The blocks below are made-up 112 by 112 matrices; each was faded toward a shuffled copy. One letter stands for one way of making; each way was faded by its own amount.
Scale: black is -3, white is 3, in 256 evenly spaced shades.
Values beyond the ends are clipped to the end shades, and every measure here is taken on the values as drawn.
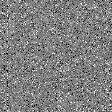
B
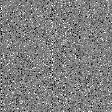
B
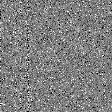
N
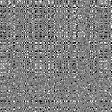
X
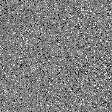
B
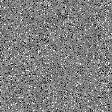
B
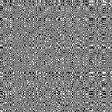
X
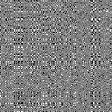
X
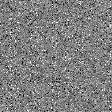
N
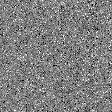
N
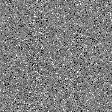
N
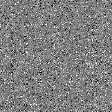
B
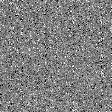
N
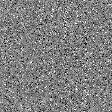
N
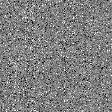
N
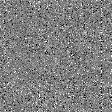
B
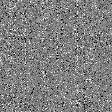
B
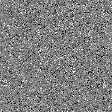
B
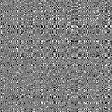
X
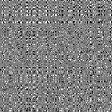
X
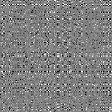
X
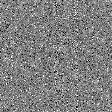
N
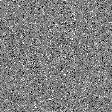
N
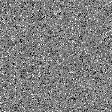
N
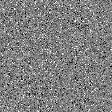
N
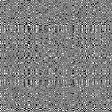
X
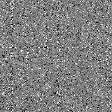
B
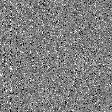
N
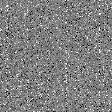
B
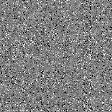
B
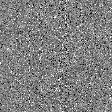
N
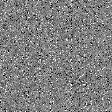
B
